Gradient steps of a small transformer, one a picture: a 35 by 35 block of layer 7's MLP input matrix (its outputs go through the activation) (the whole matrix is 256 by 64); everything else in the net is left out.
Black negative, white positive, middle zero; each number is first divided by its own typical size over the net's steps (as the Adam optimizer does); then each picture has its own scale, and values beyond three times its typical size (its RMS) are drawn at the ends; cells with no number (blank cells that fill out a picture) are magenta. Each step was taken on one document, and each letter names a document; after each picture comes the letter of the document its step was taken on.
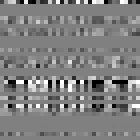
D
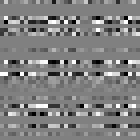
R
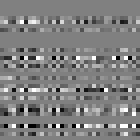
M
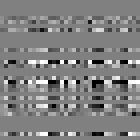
D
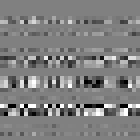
M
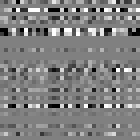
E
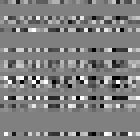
E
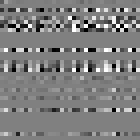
E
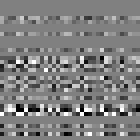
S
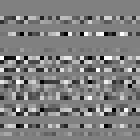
S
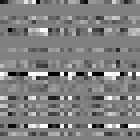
R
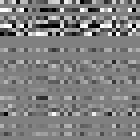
E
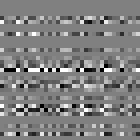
S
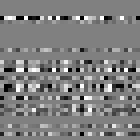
S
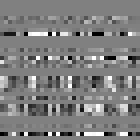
D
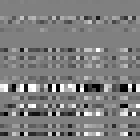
M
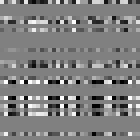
R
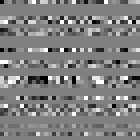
R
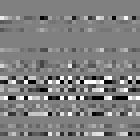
D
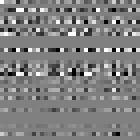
E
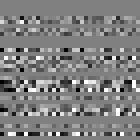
S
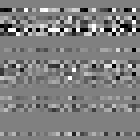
E
